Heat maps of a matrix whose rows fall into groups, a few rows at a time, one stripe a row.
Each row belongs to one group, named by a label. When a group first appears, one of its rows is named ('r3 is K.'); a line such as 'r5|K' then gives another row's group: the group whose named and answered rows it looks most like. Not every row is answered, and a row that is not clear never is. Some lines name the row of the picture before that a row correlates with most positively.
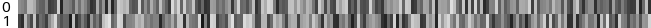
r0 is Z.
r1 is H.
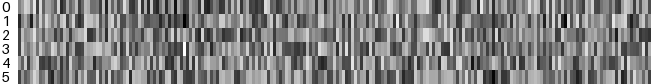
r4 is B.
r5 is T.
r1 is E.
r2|Z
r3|E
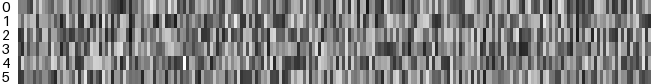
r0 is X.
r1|Z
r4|E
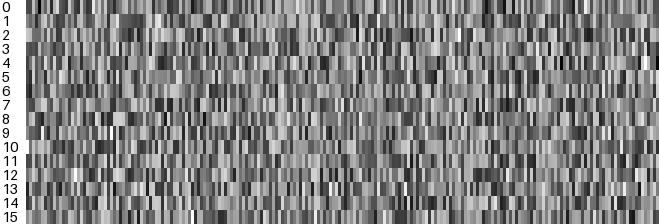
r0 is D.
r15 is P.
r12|B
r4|T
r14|H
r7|T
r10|Z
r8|B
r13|T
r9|H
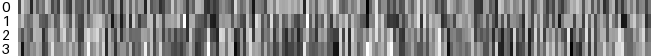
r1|P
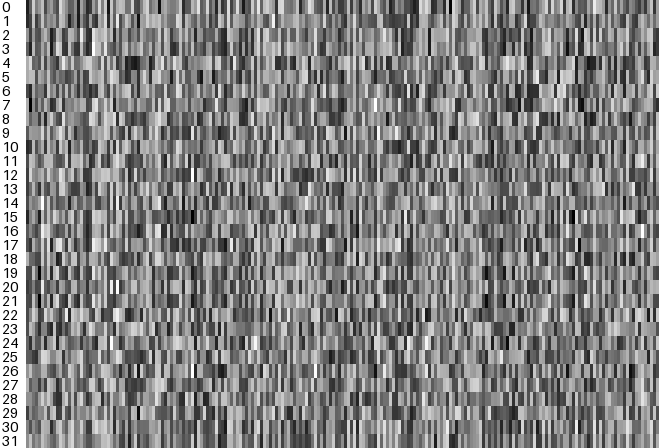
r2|P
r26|P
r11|B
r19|D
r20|H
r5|X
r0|H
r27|X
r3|D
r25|B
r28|B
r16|B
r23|T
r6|H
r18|X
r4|X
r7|P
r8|X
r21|D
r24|H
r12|E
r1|H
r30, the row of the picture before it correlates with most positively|2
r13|H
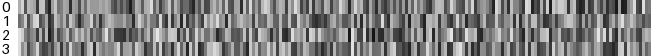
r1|B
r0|X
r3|B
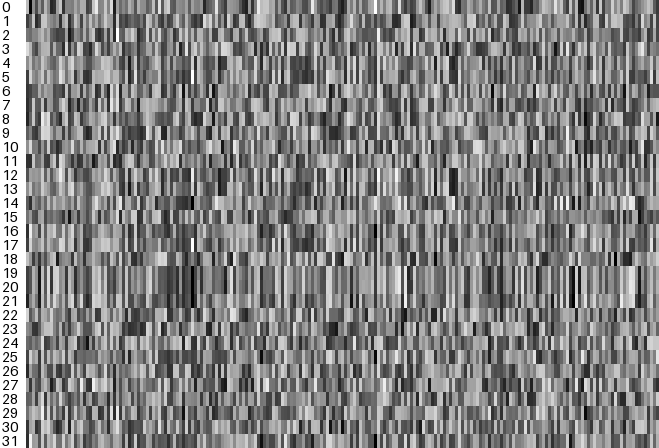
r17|E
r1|T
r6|Z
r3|B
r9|B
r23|B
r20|D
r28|H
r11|H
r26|T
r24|H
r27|P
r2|Z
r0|P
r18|X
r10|X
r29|Z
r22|X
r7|H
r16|E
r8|T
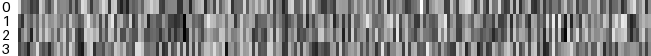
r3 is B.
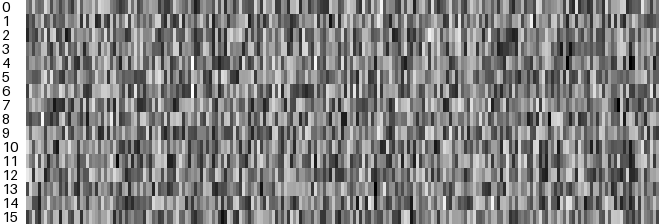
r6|E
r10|X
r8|H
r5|B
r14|X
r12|X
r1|Z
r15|T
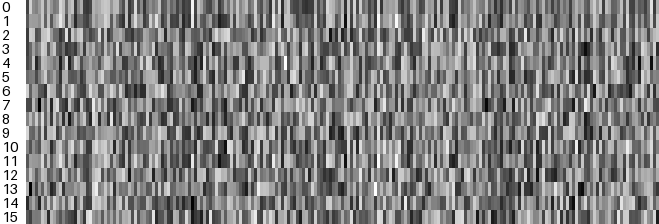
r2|B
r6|X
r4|T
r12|B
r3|T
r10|P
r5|T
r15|T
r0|E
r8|Z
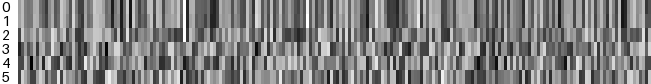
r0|P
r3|H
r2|E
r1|P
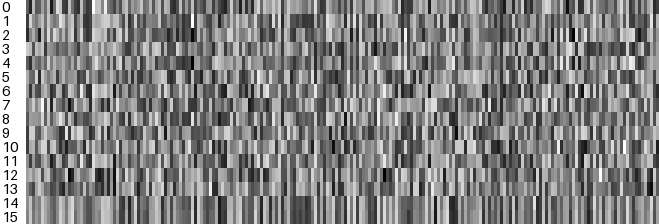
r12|Z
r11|P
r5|X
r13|Z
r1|E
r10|T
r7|Z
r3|X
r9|B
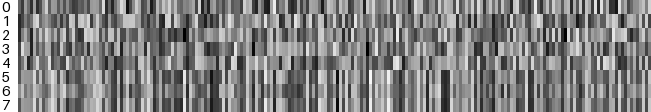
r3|D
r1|T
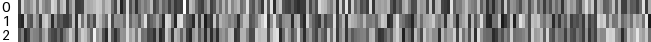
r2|T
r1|T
